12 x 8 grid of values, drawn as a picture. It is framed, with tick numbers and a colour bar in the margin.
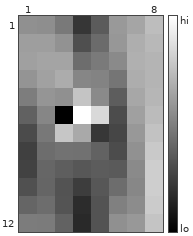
The halves do not mirror each other. Values change most from cell to cell in the centre. The top left is the smoothest part. An odd patch, rougher than its surroundings, sits in the centre.
